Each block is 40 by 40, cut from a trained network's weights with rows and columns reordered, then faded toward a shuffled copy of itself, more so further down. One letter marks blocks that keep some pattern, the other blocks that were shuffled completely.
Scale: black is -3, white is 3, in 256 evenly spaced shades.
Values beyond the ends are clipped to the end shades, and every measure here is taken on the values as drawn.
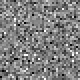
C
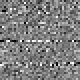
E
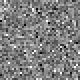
C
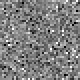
C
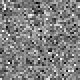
C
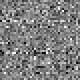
E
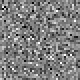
C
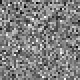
C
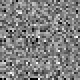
E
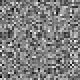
E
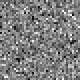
C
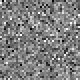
C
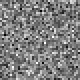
C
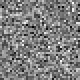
C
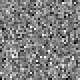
C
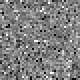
C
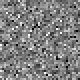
C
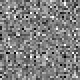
E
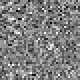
E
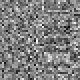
E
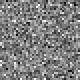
C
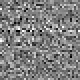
E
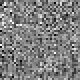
E
